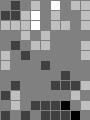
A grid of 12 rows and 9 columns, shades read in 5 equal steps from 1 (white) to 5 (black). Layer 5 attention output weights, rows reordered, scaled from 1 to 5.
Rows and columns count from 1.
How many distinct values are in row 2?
4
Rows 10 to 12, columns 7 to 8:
3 2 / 5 3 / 4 5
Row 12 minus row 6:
2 0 0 0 1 1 1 2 1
